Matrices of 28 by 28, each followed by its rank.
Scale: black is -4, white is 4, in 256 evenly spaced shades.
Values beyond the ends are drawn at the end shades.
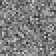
full rank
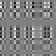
one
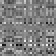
three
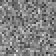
full rank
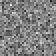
full rank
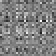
three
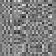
three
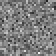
full rank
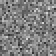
full rank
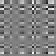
one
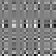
one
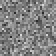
full rank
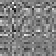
three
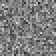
full rank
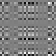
one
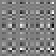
one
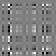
one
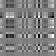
one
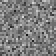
full rank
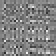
three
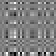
one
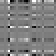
one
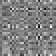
three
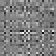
three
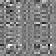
three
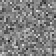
full rank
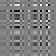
one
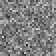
full rank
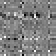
three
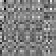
three
